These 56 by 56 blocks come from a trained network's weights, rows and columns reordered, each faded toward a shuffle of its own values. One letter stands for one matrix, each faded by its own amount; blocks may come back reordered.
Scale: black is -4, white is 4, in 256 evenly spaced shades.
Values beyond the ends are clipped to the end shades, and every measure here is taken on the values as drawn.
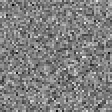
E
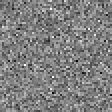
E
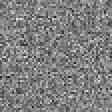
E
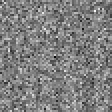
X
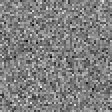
E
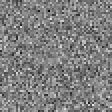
E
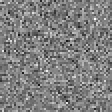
E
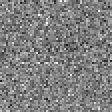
E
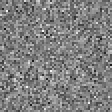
E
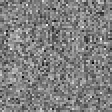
X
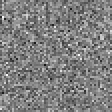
X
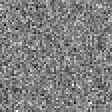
E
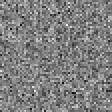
X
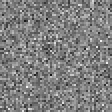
X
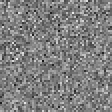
X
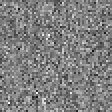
X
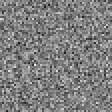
E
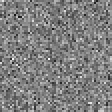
X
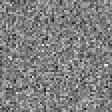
X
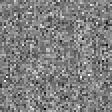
X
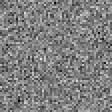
E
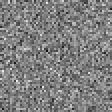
E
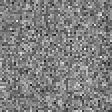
X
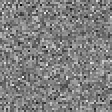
E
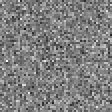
X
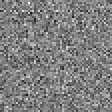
E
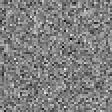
E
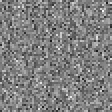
X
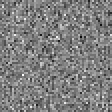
X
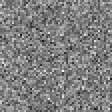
X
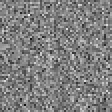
X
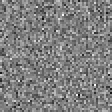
X
